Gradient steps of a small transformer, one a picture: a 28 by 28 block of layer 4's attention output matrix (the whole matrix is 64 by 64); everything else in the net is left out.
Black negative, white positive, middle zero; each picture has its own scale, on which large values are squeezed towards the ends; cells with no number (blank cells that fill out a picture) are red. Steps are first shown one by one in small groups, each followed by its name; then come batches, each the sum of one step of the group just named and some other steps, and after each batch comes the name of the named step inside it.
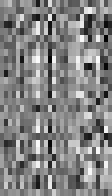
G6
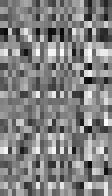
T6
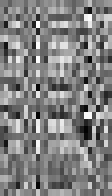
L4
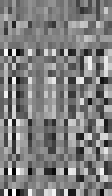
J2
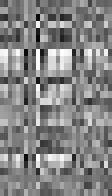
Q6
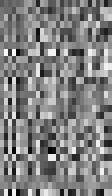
J2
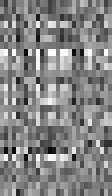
Q6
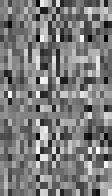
G6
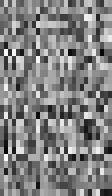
L4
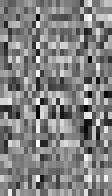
L4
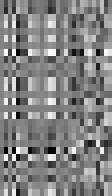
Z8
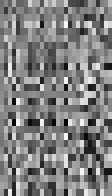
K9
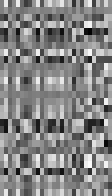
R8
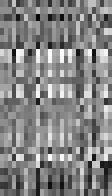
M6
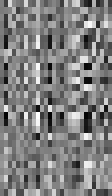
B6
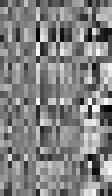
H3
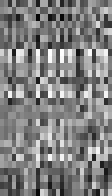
M6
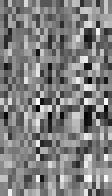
B6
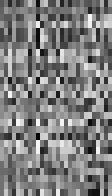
K9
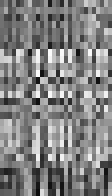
M6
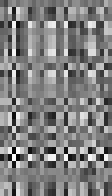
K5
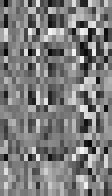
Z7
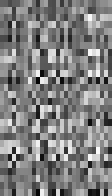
K5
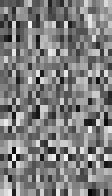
K5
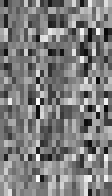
Z7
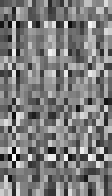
K5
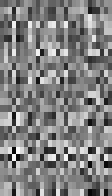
K5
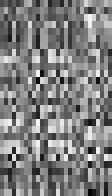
K5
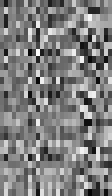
Z7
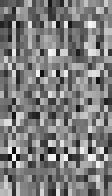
K5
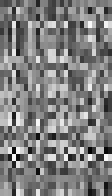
K5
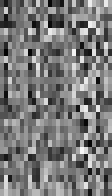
Z7
